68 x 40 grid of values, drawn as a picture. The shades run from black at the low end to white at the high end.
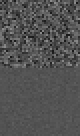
Stripes: none. Grain: fine. Histogram: heavy tails on both sides. Slope: none. Average level on the scale: 30%. Seam: horizontal, 50% of the way down, the bottom part calmer.
